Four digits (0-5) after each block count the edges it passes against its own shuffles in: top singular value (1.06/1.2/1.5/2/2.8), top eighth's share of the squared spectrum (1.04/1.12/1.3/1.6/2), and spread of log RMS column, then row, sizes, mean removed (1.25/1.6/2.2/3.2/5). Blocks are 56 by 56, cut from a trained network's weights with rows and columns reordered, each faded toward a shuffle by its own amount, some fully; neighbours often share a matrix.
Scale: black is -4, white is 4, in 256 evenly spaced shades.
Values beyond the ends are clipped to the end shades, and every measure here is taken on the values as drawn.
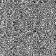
3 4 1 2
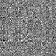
3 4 1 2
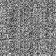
3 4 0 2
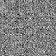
3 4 0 2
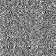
3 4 0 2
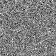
0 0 0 0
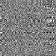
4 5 2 2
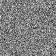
1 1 0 0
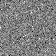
0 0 0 0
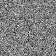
0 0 0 0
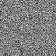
3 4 1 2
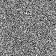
1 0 0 0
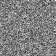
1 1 0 0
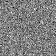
0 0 0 0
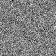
1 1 0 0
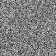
1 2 0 0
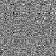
3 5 1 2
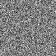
2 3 0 0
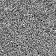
1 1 0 0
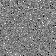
1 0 0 0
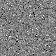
2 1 0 0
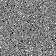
1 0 0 0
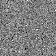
2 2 0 0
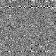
4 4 1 2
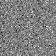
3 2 0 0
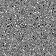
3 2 0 1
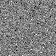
0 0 0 0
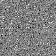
3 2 0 1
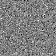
2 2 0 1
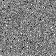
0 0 0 0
